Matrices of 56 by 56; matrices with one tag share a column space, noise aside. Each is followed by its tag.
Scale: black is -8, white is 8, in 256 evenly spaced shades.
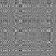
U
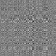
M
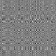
M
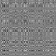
U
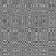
U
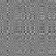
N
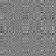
N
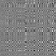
U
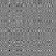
U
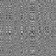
N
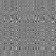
M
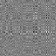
N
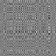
N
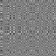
N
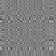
M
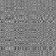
M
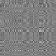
U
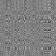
M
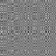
N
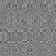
U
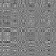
U
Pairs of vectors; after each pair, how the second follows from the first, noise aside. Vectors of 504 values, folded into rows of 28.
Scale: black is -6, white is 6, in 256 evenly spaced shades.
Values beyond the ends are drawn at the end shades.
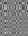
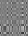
reversed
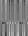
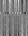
reversed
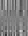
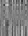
reversed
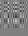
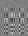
reversed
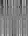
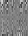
sign-scrambled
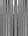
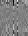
sign-scrambled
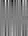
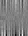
reversed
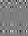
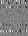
sign-scrambled
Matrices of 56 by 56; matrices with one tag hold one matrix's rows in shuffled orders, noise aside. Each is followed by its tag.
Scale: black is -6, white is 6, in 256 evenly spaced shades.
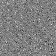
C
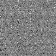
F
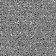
F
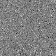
C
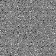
F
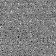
F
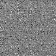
F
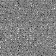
F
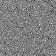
C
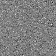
C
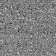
F
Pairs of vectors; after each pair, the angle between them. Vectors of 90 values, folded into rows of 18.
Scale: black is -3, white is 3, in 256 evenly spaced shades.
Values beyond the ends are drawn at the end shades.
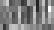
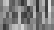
nearly parallel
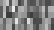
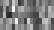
nearly parallel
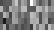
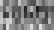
partly opposed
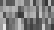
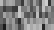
nearly opposite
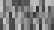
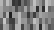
nearly parallel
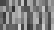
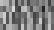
nearly opposite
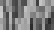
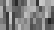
nearly parallel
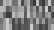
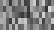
partly opposed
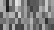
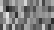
partly aligned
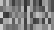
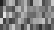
partly opposed
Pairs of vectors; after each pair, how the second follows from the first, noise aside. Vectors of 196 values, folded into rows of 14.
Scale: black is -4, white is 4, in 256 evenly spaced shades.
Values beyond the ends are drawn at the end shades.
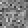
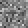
negated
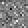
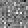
shuffled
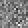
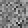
negated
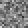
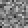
negated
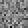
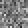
negated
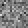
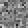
shuffled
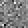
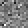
negated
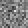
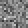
shuffled
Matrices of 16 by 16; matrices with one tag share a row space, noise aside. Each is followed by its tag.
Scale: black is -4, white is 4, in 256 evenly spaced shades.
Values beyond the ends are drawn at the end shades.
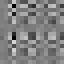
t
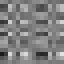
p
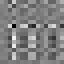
t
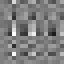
t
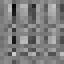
t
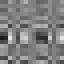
p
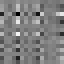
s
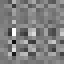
t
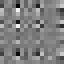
s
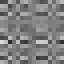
p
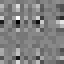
s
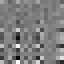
s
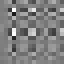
t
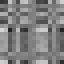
p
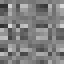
p
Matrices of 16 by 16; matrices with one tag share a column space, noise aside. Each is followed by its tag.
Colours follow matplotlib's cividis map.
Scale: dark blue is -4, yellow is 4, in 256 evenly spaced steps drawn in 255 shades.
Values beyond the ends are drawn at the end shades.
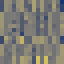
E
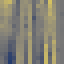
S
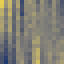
S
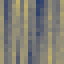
S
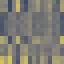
E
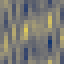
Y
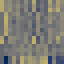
E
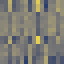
E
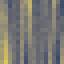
S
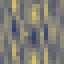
Y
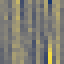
S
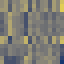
E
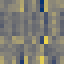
E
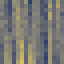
S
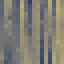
S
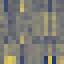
E
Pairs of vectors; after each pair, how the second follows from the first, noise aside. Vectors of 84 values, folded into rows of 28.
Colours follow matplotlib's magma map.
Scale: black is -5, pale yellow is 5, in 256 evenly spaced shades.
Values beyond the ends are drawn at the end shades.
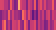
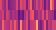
reversed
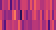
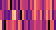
scaled up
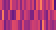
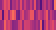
negated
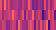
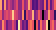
scaled up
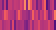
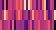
scaled up
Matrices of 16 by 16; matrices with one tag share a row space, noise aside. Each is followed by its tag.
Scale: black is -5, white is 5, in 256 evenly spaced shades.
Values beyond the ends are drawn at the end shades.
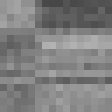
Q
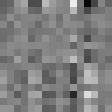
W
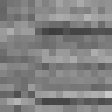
Q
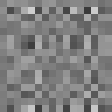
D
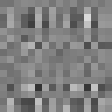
D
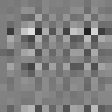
D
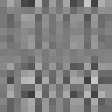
D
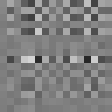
D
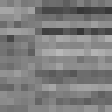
Q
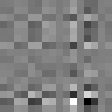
W
